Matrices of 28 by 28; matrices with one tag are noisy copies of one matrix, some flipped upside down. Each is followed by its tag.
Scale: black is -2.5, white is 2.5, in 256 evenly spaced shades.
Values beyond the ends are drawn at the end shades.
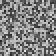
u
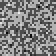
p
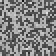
u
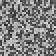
u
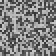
u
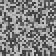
u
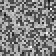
u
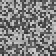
p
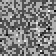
p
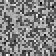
u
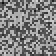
p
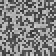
u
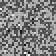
p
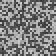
p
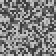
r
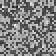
r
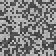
r
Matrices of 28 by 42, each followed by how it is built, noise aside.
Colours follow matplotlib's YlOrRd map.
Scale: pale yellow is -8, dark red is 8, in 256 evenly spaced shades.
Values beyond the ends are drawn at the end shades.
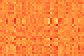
low rank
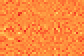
low rank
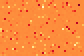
sparse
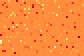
sparse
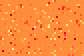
sparse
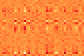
low rank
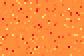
sparse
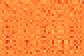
low rank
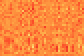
low rank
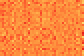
low rank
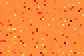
sparse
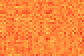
low rank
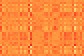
low rank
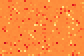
sparse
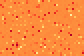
sparse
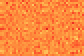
low rank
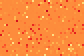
sparse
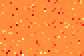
sparse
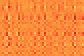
low rank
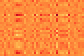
low rank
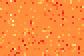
sparse
